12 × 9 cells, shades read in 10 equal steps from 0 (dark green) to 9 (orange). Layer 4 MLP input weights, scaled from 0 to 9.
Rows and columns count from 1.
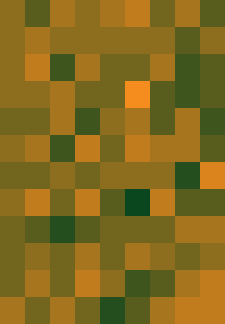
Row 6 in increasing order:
2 3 4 5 6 6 6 7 7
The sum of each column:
56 60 51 60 50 58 57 52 55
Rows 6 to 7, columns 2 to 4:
6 2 7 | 4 5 4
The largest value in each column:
6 7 6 7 6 9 7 7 8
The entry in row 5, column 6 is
6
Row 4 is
5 5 6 4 4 9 3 2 3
